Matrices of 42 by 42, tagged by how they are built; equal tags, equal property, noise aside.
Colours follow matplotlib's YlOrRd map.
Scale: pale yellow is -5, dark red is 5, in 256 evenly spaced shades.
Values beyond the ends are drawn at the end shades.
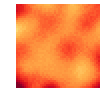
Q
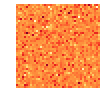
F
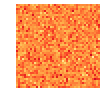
F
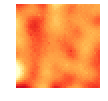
Q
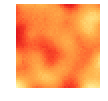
Q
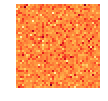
F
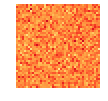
F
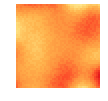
Q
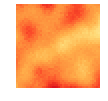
Q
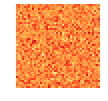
F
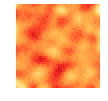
Q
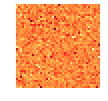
F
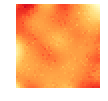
Q
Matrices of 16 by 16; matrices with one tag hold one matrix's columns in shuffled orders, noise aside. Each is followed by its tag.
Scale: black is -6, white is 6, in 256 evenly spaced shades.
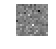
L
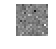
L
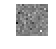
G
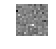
L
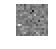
L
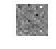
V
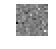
G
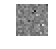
L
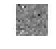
V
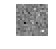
G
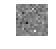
G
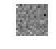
V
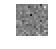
V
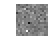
G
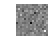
G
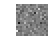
G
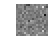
V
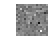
G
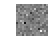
G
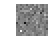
G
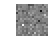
L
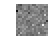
L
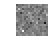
G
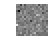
L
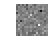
L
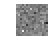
G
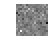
G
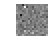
V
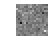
G
